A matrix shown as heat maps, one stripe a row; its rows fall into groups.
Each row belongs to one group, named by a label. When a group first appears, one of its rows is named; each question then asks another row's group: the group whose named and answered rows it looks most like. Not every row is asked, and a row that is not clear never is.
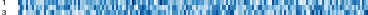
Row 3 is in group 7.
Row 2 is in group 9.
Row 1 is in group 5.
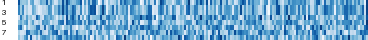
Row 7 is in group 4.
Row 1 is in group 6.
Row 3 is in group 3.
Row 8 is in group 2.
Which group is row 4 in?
7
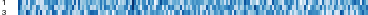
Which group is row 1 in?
5
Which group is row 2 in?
7
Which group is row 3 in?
4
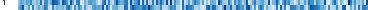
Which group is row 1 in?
4
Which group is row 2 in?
9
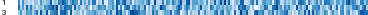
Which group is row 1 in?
3
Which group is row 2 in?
5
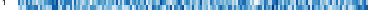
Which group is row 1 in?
5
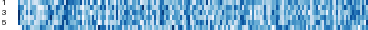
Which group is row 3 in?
5
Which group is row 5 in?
6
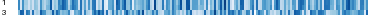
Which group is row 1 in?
3
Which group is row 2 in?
3
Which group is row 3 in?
9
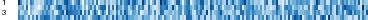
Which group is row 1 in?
6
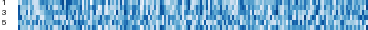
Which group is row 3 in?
5
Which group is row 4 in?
7
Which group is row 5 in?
9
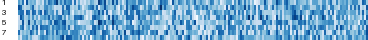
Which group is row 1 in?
5
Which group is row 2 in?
6
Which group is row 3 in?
9
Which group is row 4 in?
9
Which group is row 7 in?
4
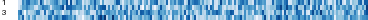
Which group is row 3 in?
7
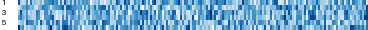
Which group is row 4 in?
7
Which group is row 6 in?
3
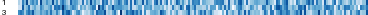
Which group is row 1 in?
4
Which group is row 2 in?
3
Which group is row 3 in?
6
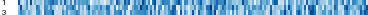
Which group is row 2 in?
7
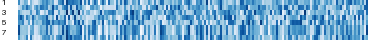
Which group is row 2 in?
4
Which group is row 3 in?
7
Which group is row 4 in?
9
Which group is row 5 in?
9
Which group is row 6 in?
6
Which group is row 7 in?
6
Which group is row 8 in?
2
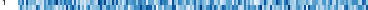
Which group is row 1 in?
5
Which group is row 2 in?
7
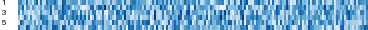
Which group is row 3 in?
3
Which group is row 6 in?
4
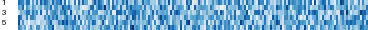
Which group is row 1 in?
9
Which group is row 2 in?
6
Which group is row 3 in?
4
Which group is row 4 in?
5
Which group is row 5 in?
3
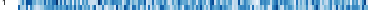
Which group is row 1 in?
5
